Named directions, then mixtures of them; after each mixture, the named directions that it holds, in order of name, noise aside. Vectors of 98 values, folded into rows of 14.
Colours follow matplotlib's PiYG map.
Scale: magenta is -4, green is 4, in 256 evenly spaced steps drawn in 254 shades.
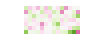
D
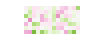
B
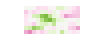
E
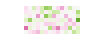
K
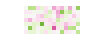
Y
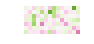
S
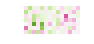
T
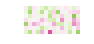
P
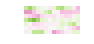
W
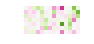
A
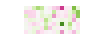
A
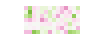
B, P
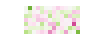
P, Y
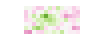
E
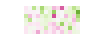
A, K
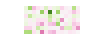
P, S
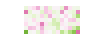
D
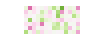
B, D, Y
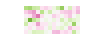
W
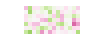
P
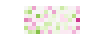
K, P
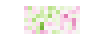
E, P, T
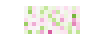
P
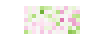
D, K, P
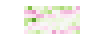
W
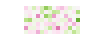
K
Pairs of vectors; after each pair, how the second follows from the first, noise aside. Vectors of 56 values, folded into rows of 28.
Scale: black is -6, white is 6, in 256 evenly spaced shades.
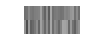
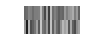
scaled up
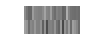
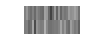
shuffled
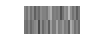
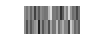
scaled up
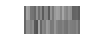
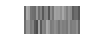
copied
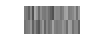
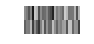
scaled up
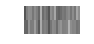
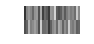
scaled up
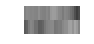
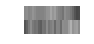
copied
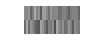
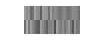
copied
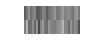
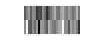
scaled up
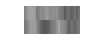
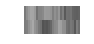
copied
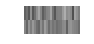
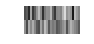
scaled up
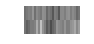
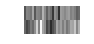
scaled up
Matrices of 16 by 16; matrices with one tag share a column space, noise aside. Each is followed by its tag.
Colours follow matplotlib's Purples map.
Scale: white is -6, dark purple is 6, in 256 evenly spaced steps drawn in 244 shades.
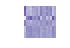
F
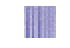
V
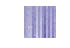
V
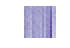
V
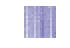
V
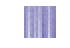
V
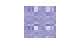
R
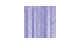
V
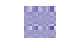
R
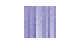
V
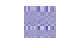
R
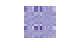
R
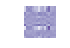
R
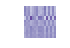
F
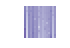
V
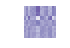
F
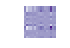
R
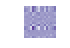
R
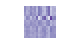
F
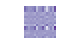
R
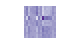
F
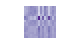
F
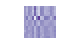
F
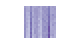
V
